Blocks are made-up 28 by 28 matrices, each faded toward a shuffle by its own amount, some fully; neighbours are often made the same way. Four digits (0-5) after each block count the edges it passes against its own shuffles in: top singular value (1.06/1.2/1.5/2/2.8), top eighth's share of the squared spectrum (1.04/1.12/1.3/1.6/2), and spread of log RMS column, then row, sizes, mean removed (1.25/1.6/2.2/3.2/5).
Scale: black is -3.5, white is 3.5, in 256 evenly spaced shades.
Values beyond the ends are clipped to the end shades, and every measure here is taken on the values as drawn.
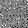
2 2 0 0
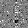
3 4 2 1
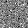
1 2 0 0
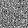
2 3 0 0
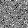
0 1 0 0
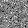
0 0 0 0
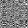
3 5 2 2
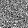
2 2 0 0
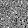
1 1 0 0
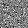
0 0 0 0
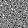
1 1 0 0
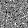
1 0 0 0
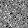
0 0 0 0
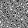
0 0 0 0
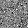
0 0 0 0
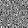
3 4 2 1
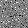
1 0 0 0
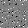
1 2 0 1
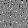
1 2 0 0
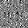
3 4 1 1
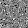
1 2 0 0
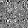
3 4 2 2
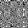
3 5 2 2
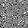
3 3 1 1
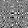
4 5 1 2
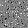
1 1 0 0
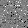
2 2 0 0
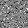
2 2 0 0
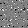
2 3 0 1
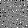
2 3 0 1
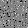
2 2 0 0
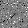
2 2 0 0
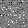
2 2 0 0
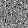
1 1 1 0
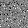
0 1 0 0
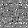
3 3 0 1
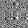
3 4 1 2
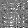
3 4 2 2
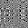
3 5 2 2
